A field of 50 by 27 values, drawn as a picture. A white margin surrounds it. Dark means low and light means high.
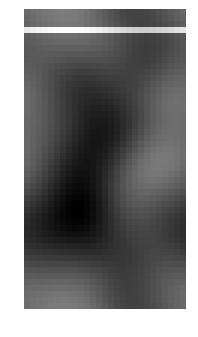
Average level on the scale: 30%. Odd lines: row 4. Calmest part: bottom right. Histogram: skewed, a long tail of high values.
